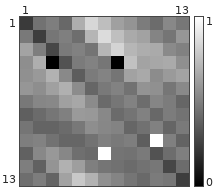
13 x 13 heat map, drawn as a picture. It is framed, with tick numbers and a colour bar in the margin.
Four lone cells stand out: two far higher and two far lower than their neighbours. Neither half mirrors the other. The distribution is heavy-tailed on both sides. No single row or column stands out from its neighbours. The top left is the ninth with the lowest average.
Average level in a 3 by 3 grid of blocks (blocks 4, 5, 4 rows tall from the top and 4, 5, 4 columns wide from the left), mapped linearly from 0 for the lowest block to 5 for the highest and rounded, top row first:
0 5 4 / 3 2 2 / 2 3 1
